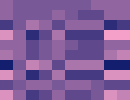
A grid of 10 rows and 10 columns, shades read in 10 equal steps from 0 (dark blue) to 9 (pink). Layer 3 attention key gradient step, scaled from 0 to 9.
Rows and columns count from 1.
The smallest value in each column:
0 4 1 3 3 2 2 2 0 0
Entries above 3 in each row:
10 8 6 5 7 6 6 5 7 6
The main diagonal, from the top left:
5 4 6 3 5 3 6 2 3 7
